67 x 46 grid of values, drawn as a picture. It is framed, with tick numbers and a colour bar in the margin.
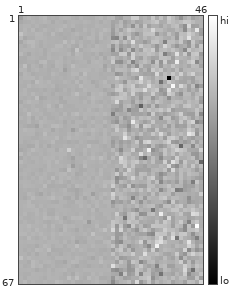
Average level on the scale: 70%. Mirror symmetry: none. Seam: vertical, 50% of the way across, the left part calmer. Grain: fine. Stripes: none.
